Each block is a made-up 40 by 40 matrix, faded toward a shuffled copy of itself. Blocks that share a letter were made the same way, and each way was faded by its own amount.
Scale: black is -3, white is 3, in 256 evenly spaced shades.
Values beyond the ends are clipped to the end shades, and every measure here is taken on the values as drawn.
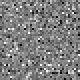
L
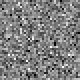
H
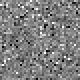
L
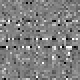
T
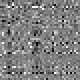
T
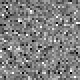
L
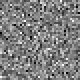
H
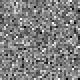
H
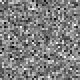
H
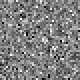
H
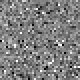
L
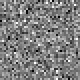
H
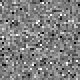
L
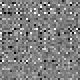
T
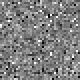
L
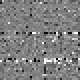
T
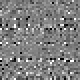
T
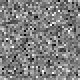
H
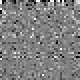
T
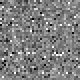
L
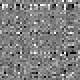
T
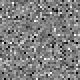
L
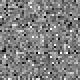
L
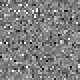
L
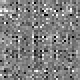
T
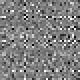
T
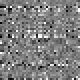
T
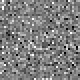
L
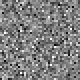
H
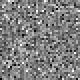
H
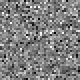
H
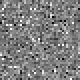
L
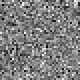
H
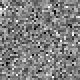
H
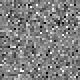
L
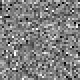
H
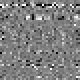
T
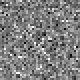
H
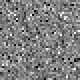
L
